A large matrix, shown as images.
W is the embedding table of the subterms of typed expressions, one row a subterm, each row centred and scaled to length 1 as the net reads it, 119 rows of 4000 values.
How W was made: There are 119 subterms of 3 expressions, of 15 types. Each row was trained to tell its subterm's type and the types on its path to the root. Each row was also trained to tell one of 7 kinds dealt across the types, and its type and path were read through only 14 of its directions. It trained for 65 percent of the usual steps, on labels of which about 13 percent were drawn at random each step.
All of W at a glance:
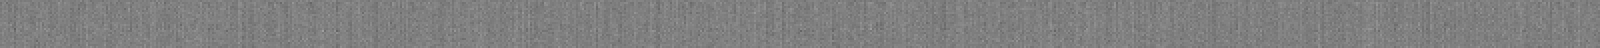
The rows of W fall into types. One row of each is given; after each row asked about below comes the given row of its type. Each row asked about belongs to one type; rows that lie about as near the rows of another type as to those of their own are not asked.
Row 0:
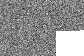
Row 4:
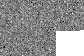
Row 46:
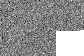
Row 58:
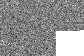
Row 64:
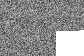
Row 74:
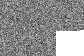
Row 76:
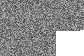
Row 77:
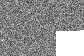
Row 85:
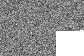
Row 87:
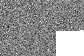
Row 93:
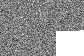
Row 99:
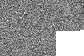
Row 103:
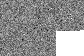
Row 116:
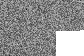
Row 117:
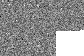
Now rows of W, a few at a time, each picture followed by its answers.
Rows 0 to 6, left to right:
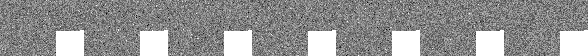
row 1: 103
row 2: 46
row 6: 64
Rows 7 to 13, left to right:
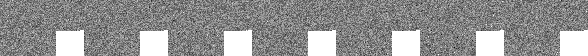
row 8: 64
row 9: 85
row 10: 76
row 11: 99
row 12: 4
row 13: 117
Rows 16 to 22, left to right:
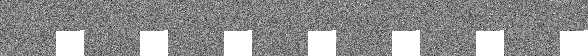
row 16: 117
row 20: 74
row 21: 77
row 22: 85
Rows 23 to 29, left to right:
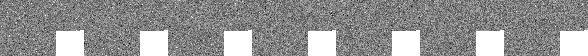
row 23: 93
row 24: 85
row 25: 76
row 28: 77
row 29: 99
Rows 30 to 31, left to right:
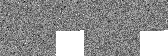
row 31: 85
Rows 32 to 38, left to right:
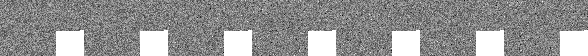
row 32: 117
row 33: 77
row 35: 58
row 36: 76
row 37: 103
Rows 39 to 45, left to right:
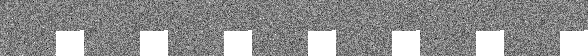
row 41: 58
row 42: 77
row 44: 46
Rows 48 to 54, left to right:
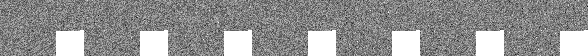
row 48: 93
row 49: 0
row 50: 0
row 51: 93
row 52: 77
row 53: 58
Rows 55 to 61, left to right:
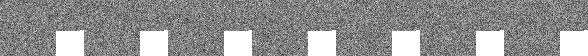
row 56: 0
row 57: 58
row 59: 46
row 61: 58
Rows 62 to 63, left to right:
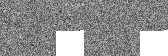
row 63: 74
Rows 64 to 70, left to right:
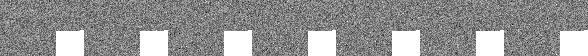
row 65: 58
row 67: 46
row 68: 4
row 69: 64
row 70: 74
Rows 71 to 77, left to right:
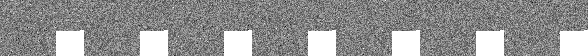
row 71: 74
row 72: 117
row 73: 64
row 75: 87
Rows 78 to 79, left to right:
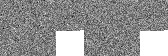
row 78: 87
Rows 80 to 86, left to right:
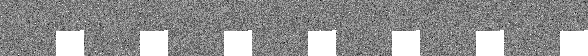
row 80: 4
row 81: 76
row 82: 116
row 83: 0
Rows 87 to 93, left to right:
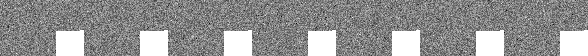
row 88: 87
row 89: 116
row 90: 46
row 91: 99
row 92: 116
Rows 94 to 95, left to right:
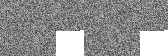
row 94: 116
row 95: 87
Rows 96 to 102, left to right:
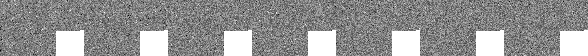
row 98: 99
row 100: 77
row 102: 99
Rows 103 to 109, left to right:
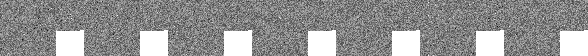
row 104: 0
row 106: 74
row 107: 93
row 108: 4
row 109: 116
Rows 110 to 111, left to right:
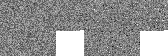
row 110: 93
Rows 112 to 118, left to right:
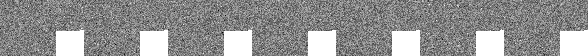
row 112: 77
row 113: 64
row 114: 99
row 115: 58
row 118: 46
